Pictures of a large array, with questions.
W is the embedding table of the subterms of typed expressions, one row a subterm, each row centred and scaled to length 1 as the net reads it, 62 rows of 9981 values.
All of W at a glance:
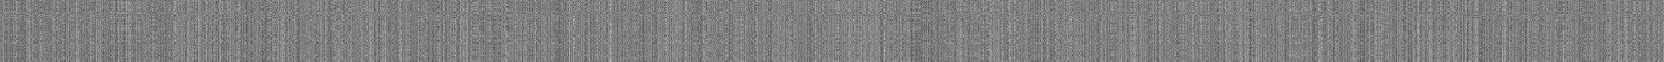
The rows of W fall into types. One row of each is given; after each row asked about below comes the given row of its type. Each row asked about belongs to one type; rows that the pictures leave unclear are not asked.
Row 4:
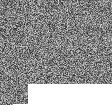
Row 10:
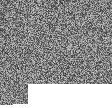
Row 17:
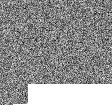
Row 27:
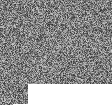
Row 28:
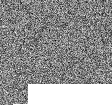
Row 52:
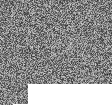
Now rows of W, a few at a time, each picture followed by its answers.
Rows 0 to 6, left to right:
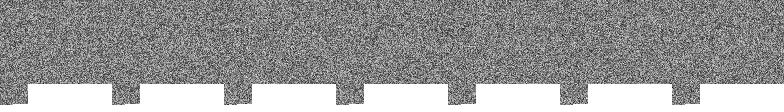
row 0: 4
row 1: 27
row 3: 28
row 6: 27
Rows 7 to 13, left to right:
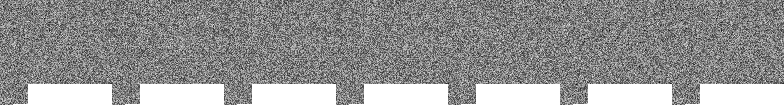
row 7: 27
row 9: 10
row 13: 27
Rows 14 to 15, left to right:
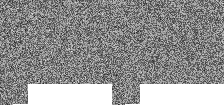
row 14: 4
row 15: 17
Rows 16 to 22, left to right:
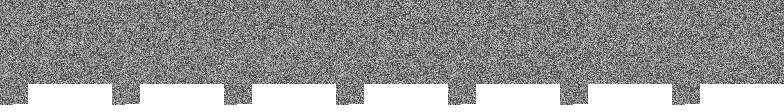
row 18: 27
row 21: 10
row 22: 27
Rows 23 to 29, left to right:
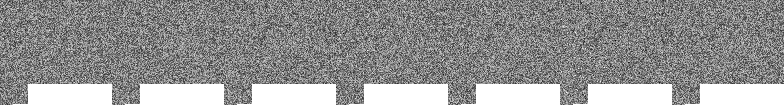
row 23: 4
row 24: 52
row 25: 28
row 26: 27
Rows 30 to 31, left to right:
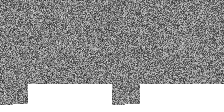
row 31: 52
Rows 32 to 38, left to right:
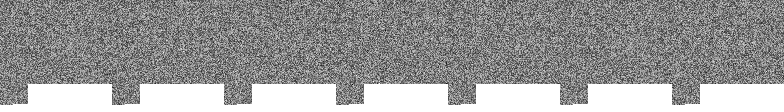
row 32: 52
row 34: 17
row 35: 10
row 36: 10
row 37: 52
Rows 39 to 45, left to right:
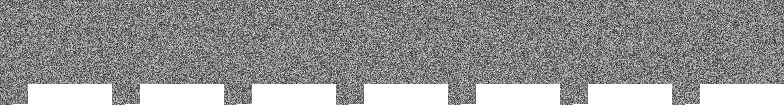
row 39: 4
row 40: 27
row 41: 27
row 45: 52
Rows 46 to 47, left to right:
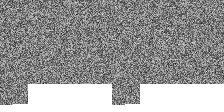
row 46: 4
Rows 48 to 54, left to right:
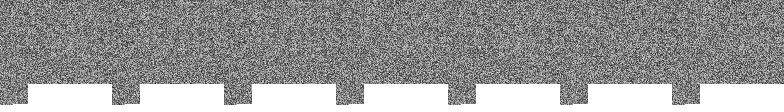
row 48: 52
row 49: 4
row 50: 4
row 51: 10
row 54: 10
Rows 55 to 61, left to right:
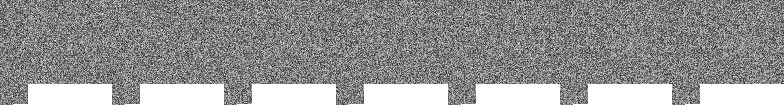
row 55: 10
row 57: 4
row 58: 4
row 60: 52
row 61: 52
